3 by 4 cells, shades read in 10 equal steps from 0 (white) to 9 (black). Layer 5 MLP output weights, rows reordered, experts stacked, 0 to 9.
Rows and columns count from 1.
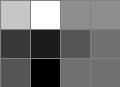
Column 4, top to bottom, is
4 5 5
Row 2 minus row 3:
1 -1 1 0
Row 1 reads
2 0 4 4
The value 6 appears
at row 2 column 3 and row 3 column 1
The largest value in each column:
7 9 6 5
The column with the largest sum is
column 2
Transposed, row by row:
2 7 6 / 0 8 9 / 4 6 5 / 4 5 5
